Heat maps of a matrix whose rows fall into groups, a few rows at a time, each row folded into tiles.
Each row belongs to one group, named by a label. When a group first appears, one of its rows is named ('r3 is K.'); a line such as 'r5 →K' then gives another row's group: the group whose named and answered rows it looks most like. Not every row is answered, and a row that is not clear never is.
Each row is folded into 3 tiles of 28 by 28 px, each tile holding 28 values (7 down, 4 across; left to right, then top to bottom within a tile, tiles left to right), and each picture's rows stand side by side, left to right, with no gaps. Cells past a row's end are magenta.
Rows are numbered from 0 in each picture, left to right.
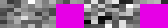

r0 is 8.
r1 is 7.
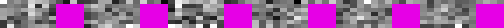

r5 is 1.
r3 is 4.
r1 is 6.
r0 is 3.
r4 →8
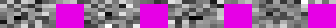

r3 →4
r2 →4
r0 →7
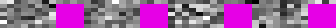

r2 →6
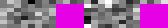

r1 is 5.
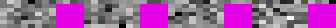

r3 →6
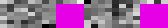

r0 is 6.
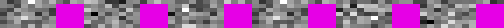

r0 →8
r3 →8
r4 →6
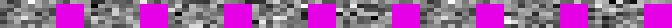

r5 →8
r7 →7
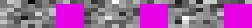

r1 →8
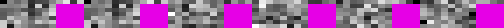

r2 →6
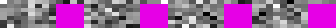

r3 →5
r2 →1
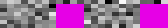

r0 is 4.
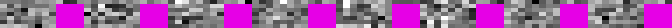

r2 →7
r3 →8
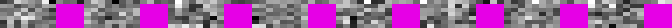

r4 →7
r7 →5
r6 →8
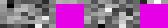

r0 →1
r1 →1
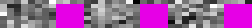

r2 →7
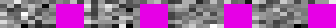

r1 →1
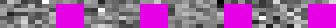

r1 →6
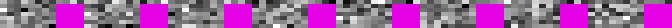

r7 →6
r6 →3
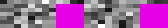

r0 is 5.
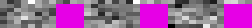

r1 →4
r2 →1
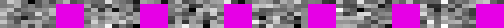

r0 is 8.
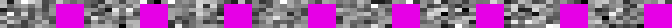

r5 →1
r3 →8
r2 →3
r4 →7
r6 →6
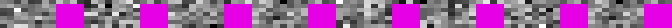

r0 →6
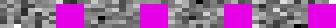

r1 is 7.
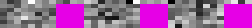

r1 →4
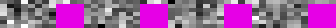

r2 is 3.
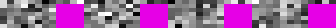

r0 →5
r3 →3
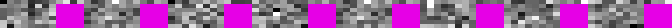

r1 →8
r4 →8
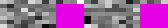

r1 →5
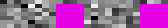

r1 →1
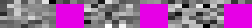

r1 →7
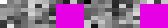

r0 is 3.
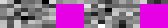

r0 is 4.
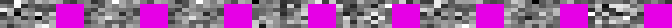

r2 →8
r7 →6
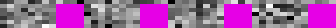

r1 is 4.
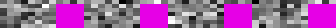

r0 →7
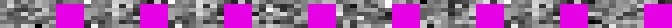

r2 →3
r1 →3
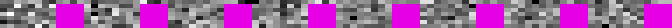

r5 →4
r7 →1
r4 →7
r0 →5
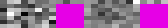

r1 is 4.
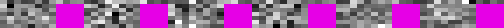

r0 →1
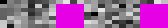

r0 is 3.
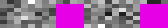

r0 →8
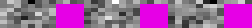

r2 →7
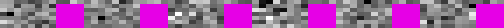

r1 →7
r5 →4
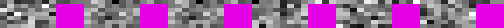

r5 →4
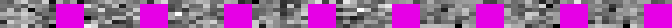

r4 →7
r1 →5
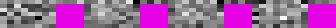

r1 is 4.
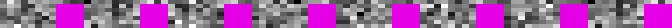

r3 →7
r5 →5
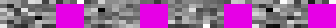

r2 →1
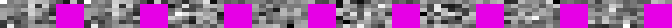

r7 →1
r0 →3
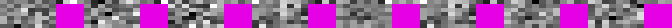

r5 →3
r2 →7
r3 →3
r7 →4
